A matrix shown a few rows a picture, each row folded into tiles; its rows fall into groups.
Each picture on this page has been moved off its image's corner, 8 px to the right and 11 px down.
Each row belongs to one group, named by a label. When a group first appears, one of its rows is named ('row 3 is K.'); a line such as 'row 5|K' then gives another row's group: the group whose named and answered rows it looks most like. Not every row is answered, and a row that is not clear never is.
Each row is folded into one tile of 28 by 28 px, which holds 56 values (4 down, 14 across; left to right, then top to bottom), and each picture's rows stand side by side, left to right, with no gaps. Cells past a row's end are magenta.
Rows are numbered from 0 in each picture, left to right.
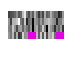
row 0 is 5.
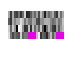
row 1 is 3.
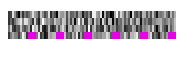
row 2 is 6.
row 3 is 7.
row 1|3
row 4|7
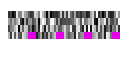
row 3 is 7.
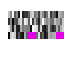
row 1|3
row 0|7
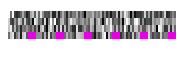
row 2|3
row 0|7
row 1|6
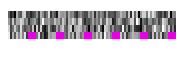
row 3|6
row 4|7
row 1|3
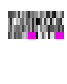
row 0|5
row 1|7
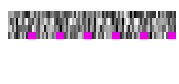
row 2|5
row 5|5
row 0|7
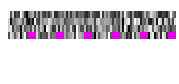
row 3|5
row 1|3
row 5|7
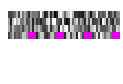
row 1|7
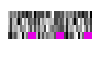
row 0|6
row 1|5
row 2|6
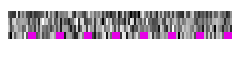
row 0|5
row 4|7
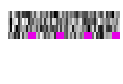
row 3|3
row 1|7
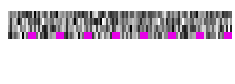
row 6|3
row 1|3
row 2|6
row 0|6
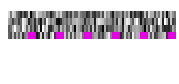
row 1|7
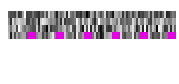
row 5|3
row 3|3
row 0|5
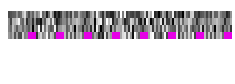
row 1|7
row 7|5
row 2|5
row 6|5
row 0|5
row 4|7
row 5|7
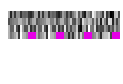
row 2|3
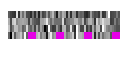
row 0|5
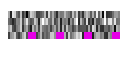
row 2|7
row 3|7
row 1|5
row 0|7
